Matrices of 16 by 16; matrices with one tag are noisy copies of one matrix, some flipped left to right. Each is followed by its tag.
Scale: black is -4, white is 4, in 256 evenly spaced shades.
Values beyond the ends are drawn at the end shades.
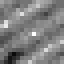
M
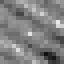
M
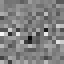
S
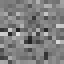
S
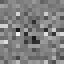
S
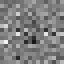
S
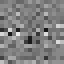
S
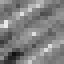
M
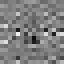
S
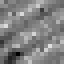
M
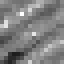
M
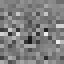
S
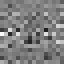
S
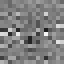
S
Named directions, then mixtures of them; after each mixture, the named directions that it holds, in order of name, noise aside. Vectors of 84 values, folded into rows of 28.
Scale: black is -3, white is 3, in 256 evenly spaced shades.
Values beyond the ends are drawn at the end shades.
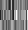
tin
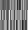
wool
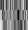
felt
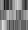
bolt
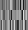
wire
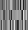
wire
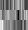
bolt, felt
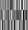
wire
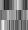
bolt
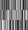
bolt, wire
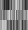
bolt, wool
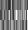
tin, wool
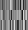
wire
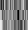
felt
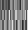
tin, wool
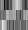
bolt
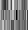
bolt, tin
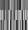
wire, wool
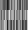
bolt, wool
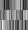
bolt, wire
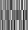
wire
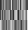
felt, tin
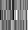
tin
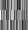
tin, wool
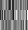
tin
